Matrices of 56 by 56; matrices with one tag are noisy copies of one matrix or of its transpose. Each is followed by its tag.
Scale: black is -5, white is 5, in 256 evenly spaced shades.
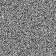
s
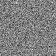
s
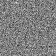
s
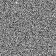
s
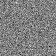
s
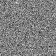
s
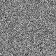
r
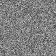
r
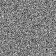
s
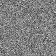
r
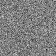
s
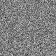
r
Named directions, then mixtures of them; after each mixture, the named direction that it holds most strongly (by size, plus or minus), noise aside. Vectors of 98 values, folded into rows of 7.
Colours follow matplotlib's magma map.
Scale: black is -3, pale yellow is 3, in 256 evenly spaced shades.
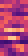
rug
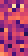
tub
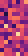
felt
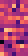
tub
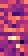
rug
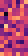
felt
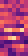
rug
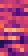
rug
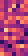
tub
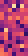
tub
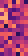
felt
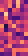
felt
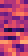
rug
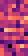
tub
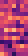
rug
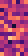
felt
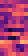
rug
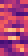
rug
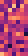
tub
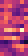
rug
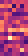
rug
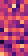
tub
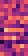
rug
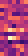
rug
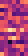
rug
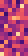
felt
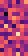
felt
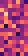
felt
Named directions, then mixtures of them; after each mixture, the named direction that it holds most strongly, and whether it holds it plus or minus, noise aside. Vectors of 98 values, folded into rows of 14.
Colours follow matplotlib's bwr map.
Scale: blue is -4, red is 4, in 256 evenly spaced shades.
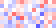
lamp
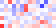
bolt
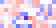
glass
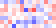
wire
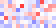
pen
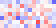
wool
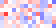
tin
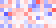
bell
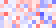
tin, plus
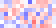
glass, plus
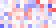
bell, plus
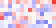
wool, minus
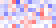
tin, minus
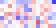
wool, plus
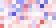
bolt, plus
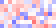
glass, plus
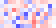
glass, plus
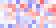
pen, plus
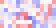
glass, minus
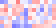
glass, plus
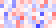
lamp, plus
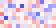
pen, minus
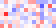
tin, plus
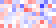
bolt, plus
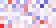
bolt, plus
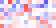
bolt, plus
